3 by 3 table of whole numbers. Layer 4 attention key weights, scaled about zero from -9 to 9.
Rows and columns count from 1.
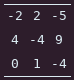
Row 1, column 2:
2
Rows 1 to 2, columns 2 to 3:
2 -5 / -4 9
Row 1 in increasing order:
-5 -2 2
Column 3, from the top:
-5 9 -4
